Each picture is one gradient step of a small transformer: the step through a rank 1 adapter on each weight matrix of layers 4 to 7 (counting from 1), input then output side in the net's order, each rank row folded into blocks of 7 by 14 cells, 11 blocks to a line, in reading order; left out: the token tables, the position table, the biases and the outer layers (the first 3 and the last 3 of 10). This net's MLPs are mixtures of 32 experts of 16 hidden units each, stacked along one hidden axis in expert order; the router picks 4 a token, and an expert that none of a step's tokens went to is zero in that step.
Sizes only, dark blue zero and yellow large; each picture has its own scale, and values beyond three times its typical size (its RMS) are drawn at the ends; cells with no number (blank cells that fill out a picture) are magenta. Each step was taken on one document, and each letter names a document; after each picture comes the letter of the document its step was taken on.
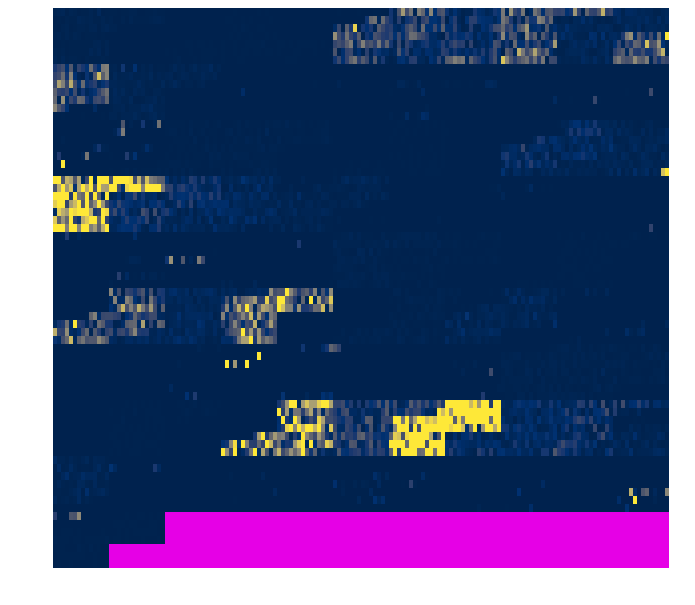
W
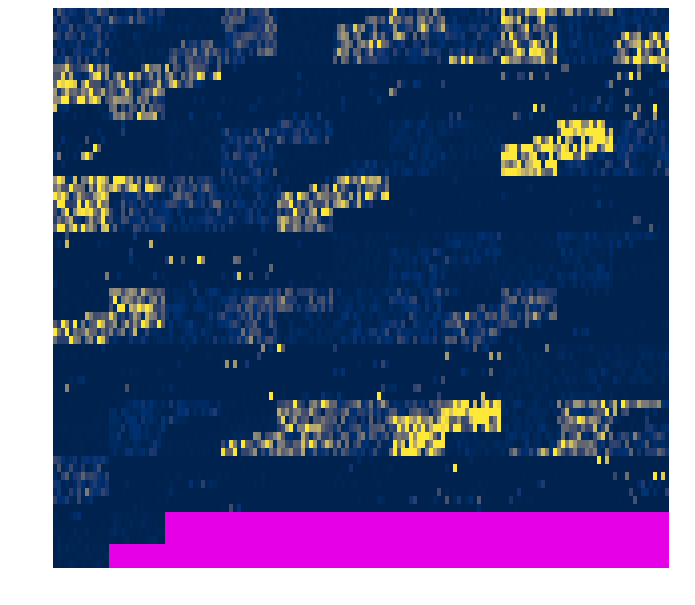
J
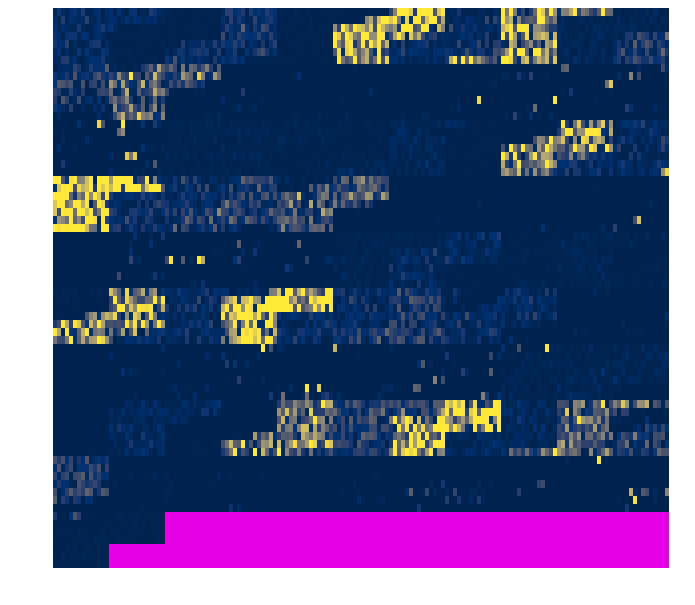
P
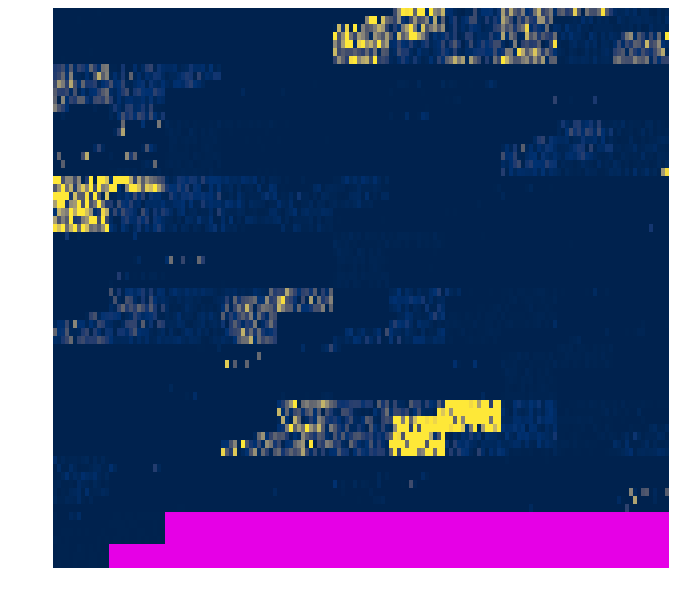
W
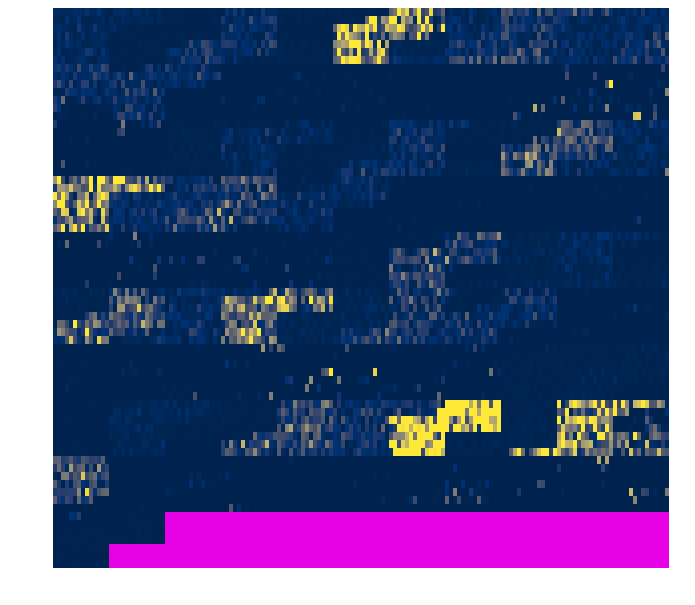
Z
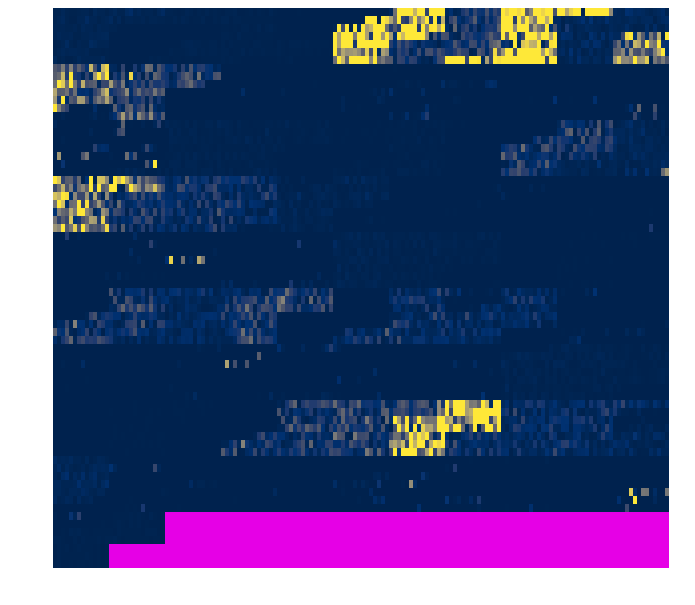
W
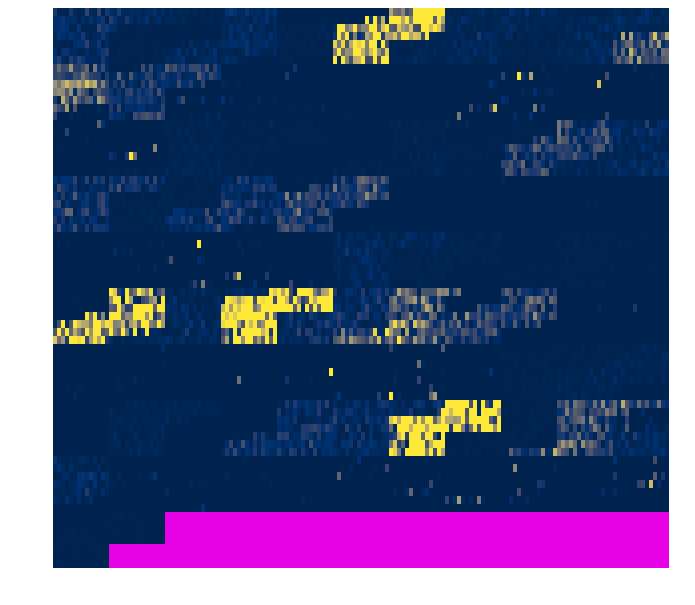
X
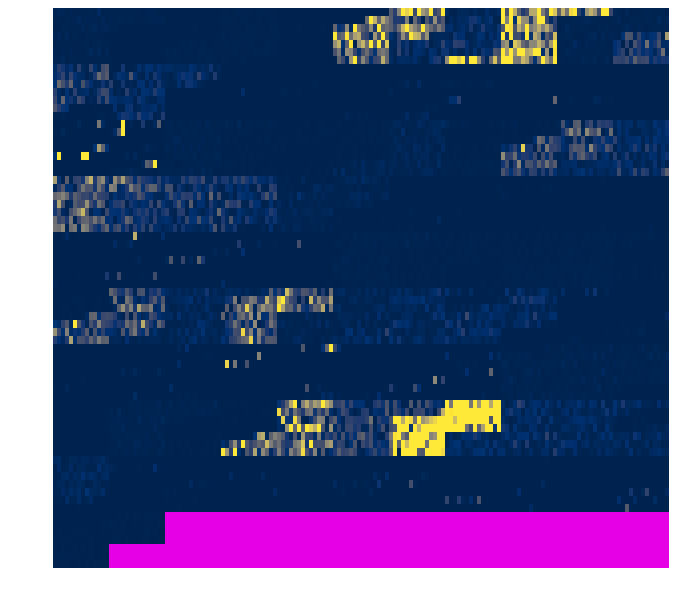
W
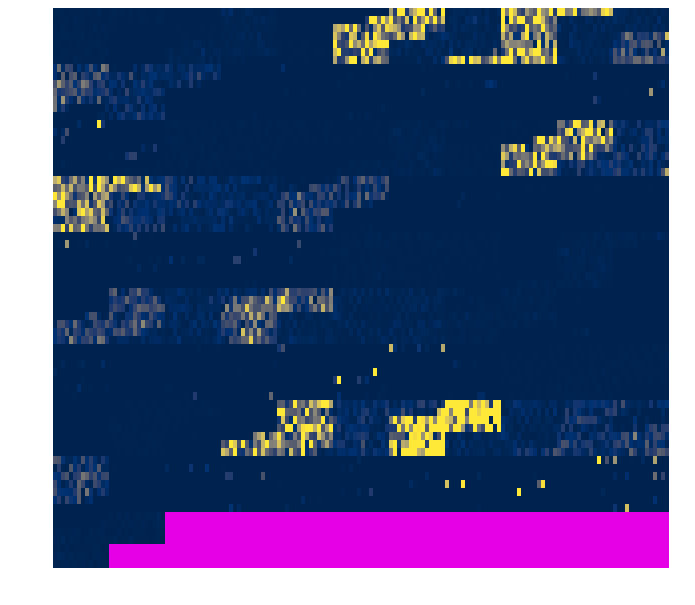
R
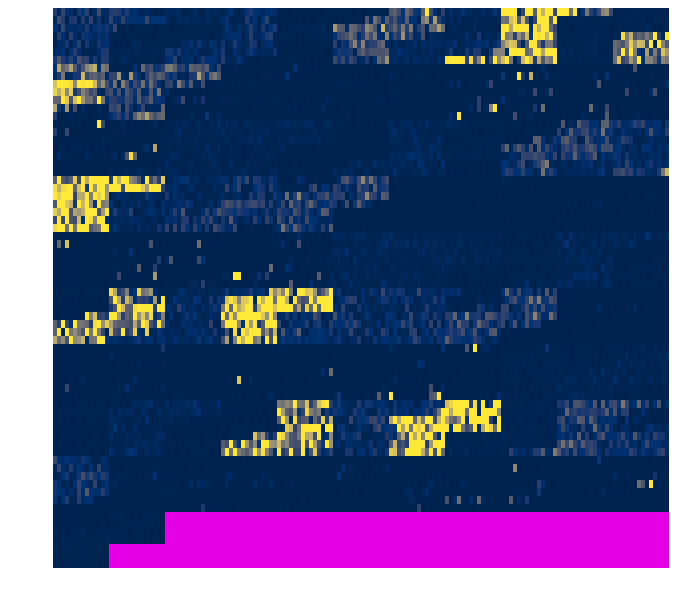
X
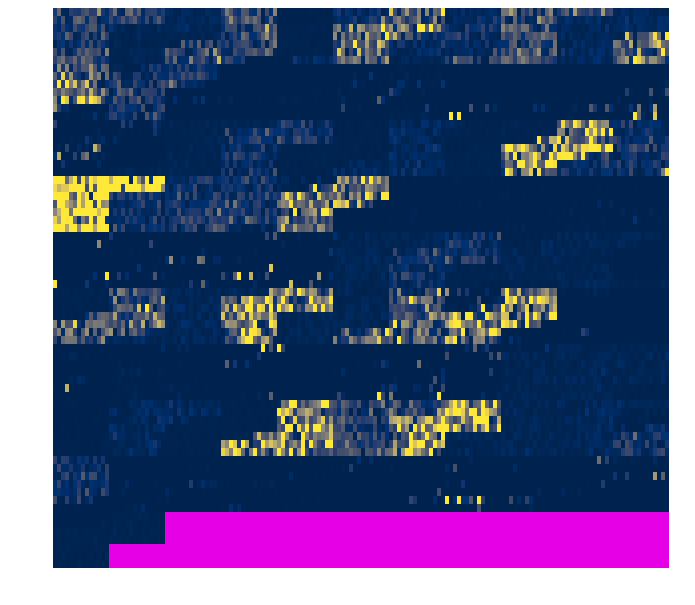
J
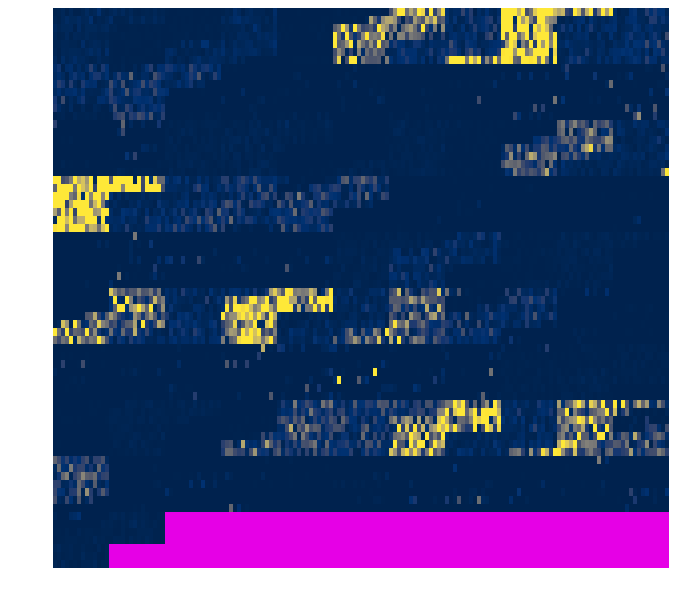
Z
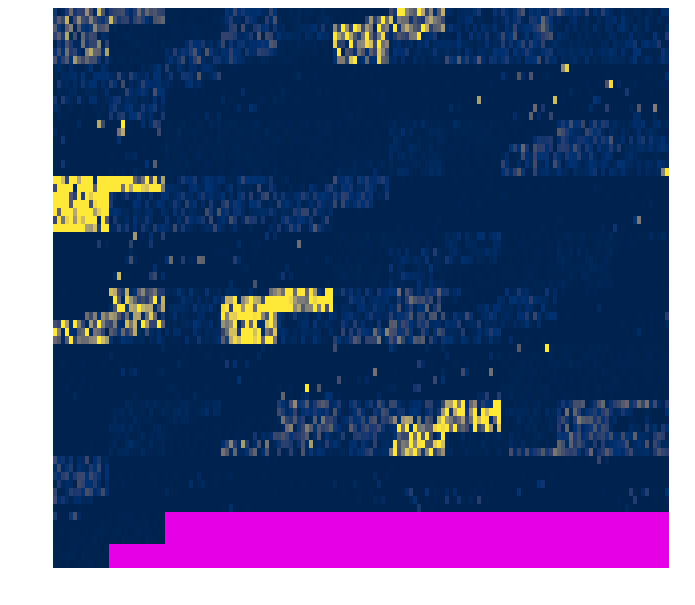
P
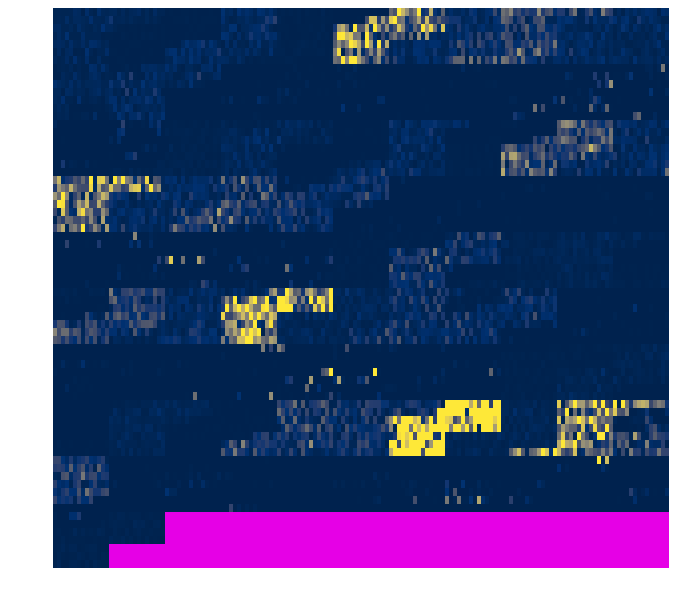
Z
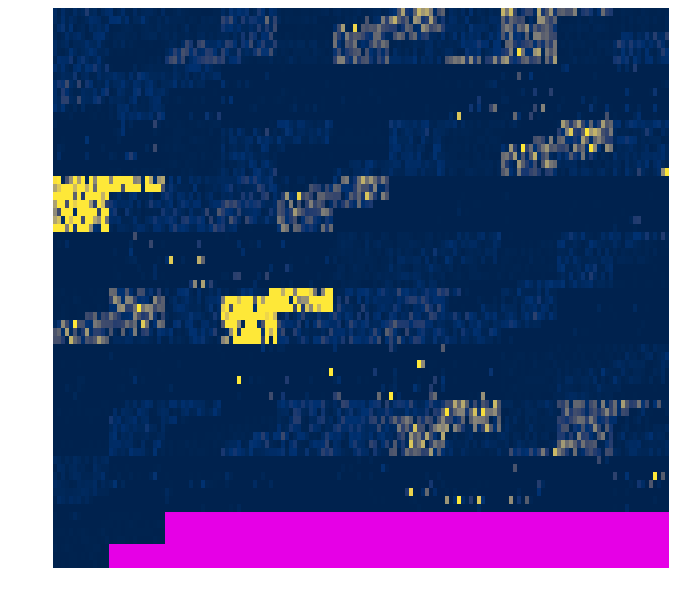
X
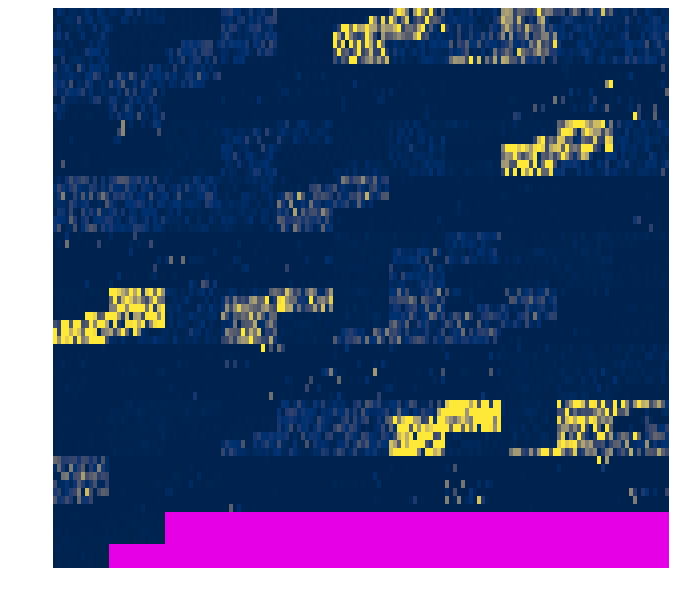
Z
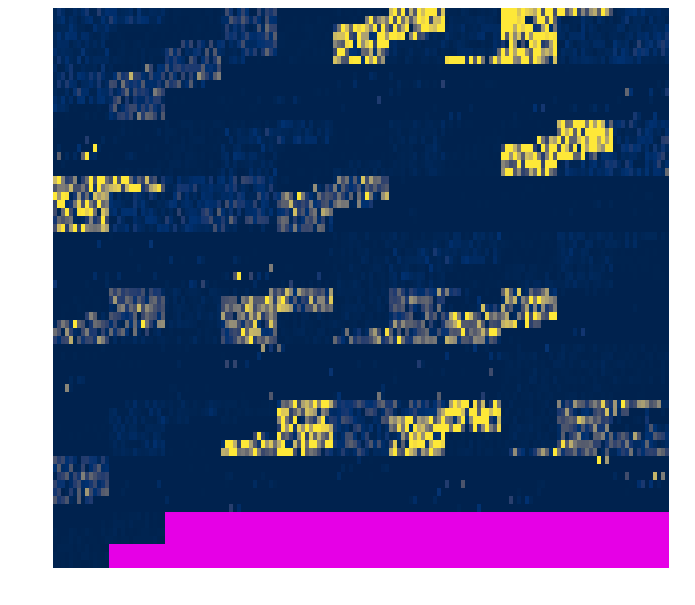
J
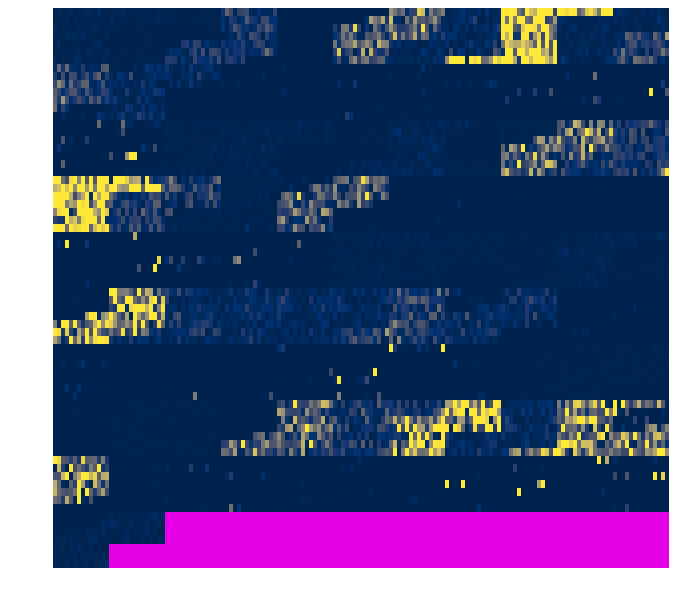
R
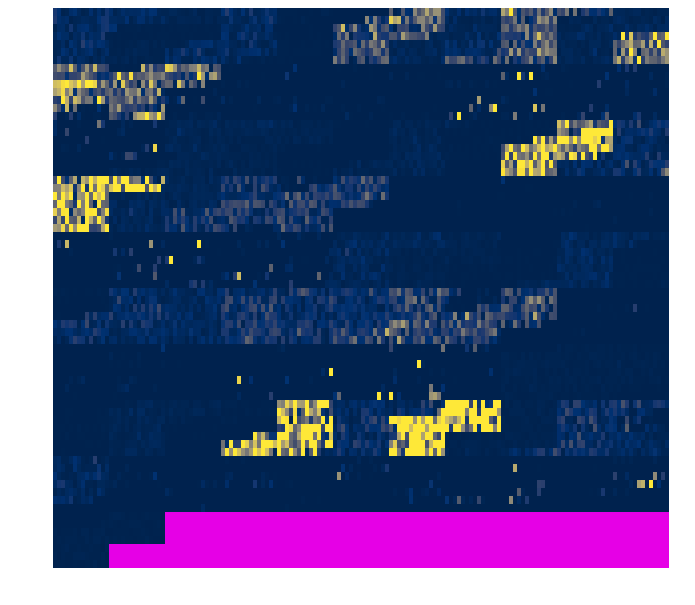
X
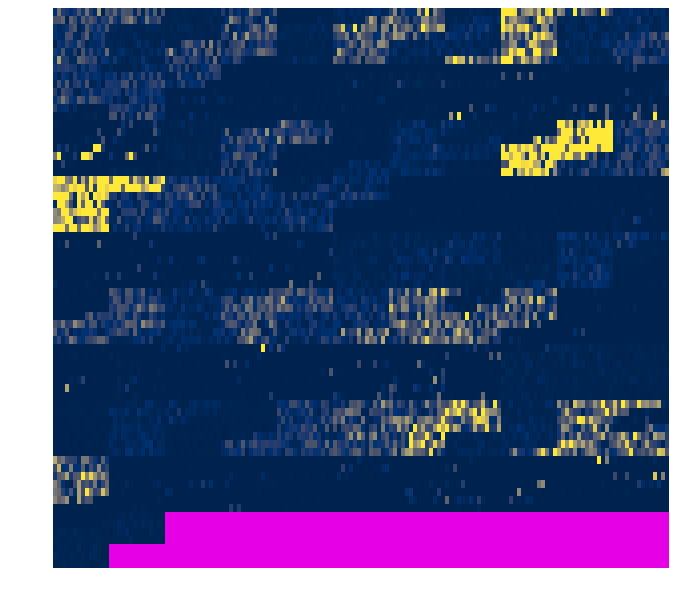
J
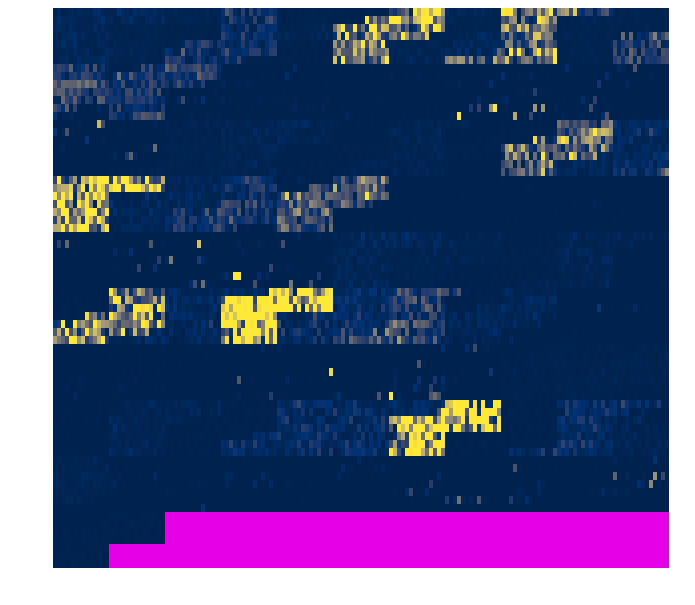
X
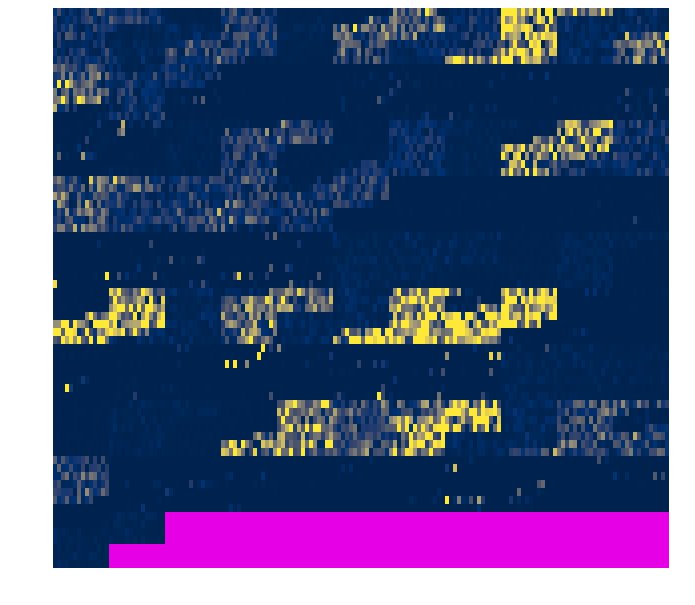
J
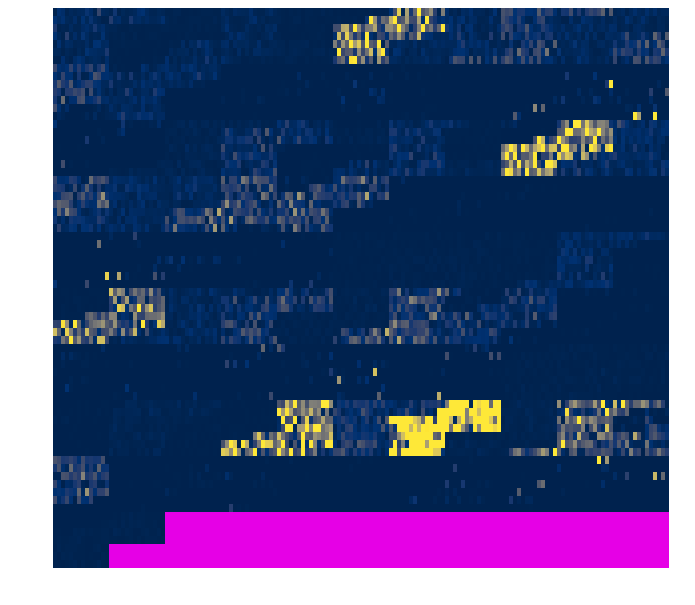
Z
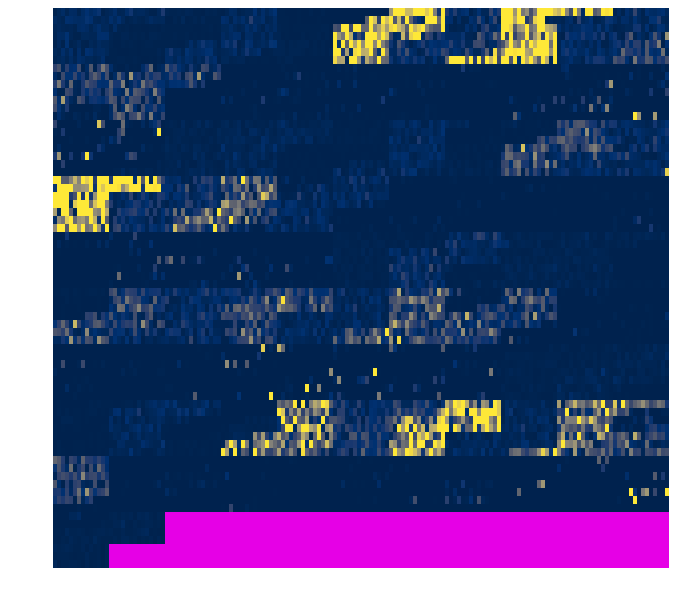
Z
